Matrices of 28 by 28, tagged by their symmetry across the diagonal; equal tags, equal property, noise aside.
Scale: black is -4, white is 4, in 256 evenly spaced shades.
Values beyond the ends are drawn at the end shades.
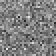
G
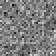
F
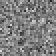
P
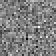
P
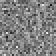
G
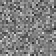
P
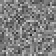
F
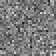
F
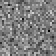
G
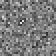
F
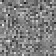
P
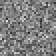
G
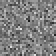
P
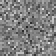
F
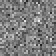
G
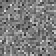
F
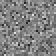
F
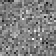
G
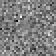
P
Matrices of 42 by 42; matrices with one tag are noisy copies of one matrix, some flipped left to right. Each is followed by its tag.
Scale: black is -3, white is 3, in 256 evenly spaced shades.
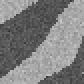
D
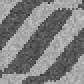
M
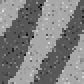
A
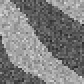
D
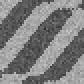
M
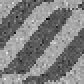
M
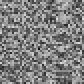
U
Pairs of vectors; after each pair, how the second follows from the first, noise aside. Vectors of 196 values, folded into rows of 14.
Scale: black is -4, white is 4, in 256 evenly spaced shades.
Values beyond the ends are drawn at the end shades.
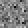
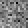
shuffled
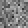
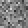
reversed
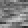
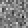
shuffled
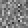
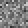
shuffled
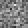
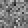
sign-scrambled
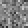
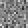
sign-scrambled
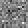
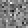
shuffled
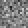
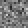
sign-scrambled
